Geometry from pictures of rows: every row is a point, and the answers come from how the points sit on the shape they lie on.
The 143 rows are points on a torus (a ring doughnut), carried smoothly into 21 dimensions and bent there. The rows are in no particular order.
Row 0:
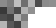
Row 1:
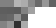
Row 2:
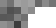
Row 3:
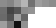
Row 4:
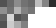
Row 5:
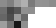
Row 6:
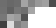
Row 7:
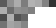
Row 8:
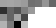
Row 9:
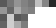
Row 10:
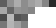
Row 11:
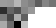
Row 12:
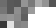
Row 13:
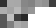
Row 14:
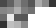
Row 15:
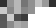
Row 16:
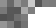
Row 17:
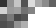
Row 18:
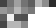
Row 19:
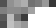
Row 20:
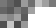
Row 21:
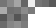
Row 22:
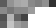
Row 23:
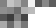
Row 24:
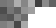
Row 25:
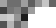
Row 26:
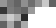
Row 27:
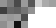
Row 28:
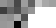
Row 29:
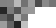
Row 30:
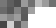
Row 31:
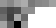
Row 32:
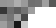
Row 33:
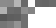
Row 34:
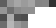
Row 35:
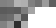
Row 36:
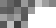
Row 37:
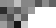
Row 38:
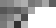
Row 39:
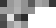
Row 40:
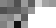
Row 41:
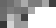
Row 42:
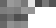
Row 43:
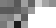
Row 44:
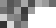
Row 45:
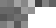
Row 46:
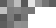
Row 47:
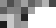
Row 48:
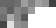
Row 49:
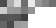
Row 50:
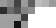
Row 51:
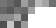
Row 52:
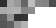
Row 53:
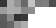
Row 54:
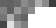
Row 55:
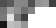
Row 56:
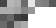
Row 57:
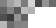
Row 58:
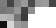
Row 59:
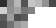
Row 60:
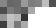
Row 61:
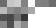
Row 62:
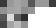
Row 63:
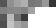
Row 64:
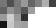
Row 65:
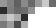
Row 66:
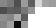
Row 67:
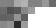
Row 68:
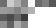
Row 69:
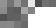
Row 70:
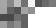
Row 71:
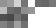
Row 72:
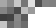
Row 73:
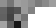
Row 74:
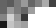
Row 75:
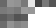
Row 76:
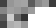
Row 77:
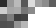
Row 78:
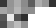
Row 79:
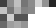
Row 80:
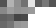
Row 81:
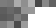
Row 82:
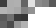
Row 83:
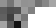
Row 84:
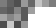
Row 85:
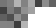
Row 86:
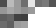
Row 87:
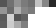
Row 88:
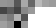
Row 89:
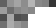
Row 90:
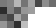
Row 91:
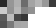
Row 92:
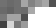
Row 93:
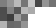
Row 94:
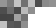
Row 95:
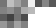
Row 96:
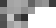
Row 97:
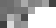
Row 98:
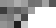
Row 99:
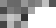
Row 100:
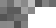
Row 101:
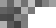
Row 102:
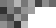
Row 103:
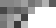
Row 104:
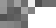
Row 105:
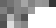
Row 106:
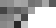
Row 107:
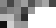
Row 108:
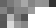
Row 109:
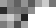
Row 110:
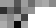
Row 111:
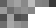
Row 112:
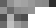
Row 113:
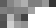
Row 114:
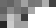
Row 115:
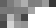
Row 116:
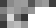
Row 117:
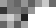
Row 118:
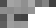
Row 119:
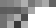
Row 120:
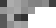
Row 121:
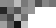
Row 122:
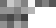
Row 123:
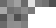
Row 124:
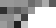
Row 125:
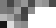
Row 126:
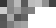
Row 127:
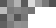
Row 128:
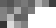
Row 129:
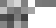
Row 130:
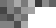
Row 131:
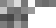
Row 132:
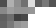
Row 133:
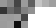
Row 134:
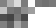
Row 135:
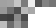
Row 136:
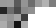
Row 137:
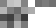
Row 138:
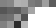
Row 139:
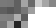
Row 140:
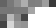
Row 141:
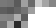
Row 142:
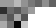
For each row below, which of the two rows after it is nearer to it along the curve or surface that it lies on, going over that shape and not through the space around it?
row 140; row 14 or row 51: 51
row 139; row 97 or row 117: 97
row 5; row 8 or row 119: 119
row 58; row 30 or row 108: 30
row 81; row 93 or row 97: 93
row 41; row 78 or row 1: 78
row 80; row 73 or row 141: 73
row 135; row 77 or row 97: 77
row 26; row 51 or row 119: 119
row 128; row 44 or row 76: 44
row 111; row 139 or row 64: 64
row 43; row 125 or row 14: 125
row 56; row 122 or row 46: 122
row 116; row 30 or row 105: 105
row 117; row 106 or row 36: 106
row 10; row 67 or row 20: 20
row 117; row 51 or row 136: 136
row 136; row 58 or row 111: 58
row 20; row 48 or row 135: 48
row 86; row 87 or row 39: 39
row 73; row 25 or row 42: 42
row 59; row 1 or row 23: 23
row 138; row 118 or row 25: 25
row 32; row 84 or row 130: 130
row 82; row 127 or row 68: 68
